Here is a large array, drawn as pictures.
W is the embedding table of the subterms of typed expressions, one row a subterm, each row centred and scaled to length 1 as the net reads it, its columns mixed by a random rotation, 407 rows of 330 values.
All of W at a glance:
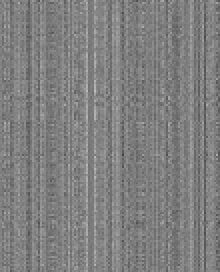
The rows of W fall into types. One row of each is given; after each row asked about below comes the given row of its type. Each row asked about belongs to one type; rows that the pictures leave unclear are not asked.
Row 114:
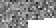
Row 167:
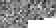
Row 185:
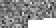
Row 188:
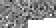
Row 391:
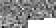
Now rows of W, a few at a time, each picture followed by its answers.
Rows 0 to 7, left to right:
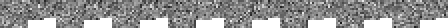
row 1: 167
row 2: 167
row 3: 185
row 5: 185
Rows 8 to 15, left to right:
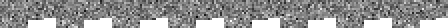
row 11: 185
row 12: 391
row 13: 167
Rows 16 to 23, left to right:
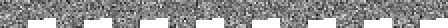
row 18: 185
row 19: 391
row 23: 391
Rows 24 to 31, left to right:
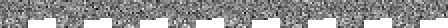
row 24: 391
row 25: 114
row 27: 391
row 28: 391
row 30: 391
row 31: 188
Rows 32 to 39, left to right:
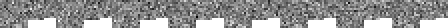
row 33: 167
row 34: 114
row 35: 185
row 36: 188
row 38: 185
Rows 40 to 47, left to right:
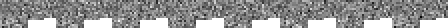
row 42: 114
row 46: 114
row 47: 391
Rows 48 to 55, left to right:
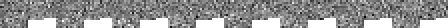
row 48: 185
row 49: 114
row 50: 391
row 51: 391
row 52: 167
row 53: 391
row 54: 185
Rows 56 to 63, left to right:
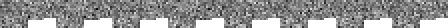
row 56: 185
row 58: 391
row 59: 188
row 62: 391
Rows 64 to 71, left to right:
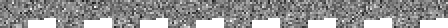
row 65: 114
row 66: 391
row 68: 114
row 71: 391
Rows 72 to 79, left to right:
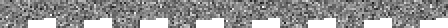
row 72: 188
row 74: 185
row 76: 114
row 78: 114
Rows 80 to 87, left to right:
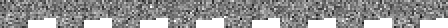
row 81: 391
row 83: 114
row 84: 391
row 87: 391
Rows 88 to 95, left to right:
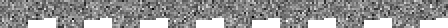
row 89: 391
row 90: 114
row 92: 185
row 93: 114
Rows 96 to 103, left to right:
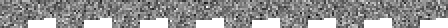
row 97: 167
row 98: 114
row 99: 114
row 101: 185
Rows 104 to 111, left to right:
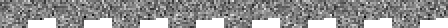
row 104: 167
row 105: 185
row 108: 167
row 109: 188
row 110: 185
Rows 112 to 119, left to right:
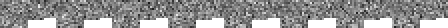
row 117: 185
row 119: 391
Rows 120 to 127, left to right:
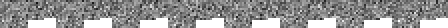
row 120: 114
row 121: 114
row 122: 167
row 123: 188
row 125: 167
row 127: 114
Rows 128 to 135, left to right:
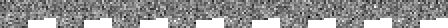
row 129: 391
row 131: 391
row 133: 185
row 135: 114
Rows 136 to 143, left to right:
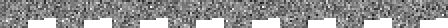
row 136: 114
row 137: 185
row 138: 114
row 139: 185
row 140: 114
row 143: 188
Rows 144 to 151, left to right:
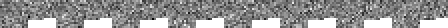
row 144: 185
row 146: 167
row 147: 391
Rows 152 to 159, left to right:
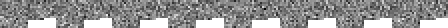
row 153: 188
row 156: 114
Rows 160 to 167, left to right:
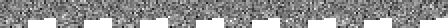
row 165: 185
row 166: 391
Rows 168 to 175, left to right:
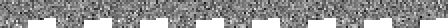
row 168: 391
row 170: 114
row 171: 114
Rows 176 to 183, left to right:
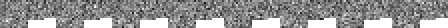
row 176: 114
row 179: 114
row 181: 391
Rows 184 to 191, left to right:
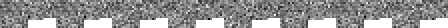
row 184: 185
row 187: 167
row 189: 185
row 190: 185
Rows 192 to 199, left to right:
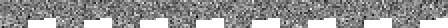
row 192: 391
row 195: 185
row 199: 167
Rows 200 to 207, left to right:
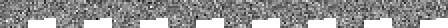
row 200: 114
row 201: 167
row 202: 114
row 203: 185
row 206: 391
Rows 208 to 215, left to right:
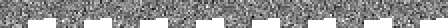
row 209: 114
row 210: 188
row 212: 185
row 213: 188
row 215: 391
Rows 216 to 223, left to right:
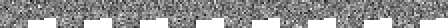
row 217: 391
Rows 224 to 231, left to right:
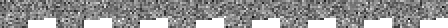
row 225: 185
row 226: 391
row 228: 391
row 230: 185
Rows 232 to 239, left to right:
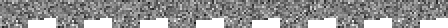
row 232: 391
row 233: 391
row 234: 114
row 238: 391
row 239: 114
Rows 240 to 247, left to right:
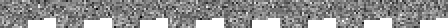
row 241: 114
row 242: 391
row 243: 188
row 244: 185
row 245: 185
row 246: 391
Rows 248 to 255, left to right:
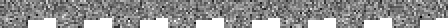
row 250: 391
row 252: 114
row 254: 167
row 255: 185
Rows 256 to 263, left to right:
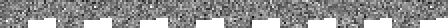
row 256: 114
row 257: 114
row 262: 391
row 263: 114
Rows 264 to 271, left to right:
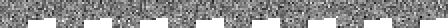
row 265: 114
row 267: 167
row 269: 185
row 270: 391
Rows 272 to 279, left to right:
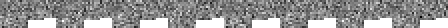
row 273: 114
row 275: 167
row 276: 391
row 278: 185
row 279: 185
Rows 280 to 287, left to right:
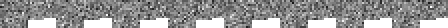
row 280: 185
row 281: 188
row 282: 114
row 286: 114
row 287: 114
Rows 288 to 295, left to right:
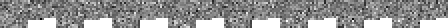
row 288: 167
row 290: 185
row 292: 185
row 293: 114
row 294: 391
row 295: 114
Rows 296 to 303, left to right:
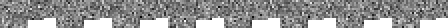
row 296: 188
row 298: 185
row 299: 391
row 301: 185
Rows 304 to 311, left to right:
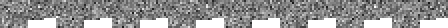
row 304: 188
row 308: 391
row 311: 114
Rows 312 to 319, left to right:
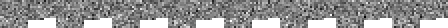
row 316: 114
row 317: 188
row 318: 185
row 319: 391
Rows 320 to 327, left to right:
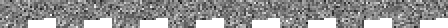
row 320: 188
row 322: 188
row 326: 185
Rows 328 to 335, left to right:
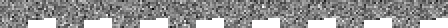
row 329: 188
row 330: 114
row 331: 391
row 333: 167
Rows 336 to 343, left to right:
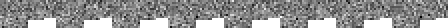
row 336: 391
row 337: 167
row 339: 391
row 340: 167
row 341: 391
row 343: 185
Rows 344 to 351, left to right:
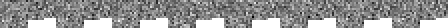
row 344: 114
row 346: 114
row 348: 185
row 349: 185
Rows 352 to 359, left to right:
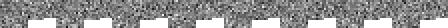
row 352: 185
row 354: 188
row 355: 167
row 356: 188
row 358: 185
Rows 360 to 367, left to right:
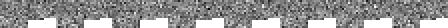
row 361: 391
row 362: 185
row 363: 114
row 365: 391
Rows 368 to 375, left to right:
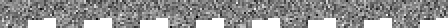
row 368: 188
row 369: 167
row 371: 391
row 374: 188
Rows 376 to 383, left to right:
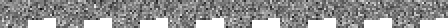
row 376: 188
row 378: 167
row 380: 391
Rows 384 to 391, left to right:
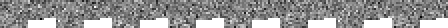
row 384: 167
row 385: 114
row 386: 188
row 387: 391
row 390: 167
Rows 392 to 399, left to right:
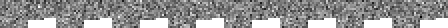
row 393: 167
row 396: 114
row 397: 391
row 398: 114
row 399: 185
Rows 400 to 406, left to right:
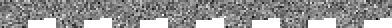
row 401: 167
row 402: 188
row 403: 167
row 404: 391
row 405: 185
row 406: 167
